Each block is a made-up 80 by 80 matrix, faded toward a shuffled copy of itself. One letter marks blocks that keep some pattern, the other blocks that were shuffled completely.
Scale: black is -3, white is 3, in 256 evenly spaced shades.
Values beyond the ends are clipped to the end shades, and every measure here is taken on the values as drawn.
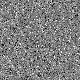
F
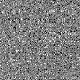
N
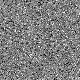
F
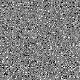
N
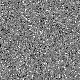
F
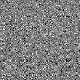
N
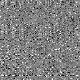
N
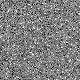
F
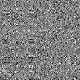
N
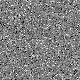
F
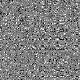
N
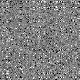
N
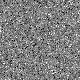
F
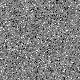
F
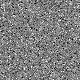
F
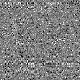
N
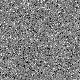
F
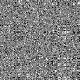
N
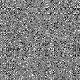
N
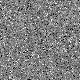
F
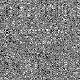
N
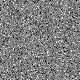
F
